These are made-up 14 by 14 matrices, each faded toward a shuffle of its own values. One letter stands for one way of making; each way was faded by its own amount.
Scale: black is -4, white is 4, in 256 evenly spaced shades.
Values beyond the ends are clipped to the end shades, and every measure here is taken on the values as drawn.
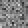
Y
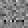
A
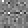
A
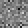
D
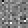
A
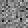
D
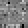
A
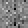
Y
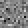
D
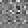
A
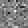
D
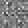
D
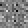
A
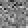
D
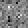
Y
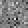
D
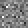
D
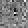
Y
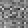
A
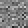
A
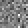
Y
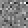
D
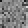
Y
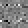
A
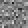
D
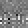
A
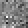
Y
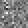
Y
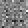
D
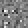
A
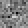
D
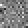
D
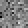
Y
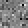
D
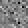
D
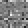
A
